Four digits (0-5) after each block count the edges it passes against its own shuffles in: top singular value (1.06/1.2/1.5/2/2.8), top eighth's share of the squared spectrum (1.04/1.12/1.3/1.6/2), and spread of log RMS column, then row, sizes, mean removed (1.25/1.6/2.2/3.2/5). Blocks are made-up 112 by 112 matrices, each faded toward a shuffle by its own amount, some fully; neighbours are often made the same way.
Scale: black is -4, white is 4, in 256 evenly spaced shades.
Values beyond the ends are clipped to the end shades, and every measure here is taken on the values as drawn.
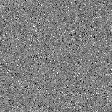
3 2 1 1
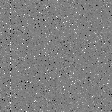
3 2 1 0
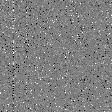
3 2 1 0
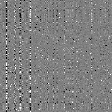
5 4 3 1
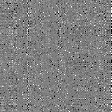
5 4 3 2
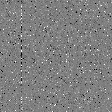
4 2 1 0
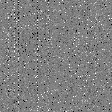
4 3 2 0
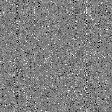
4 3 2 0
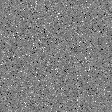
0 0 0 0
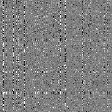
4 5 4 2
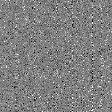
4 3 2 1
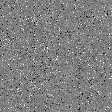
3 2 1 0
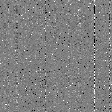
4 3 2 0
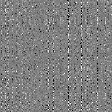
5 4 3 2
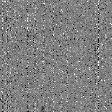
4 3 3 1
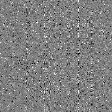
4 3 3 1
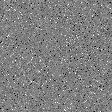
0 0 0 0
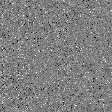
3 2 1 0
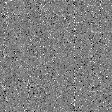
2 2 2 1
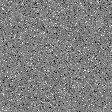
0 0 0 0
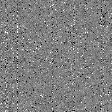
2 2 3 1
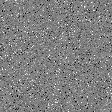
0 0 0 0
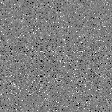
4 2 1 1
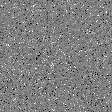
0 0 0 0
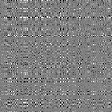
5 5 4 4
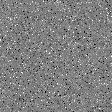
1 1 0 0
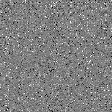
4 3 1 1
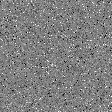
2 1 0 0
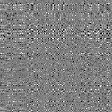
5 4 3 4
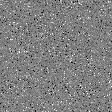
2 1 0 0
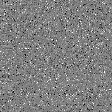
3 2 1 1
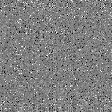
4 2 1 1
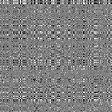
5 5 4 4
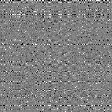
5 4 2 3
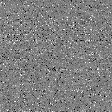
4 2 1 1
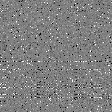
4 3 1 2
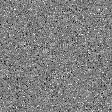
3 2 0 0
